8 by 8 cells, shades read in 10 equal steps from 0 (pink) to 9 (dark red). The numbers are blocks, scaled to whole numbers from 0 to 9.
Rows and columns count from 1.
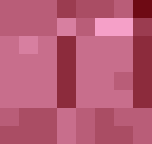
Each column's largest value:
5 5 5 7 5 5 5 9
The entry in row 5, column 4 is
7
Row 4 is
3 3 3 7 3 3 3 7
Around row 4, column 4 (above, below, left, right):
7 7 3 3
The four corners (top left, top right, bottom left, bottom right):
4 9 5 4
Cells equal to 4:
15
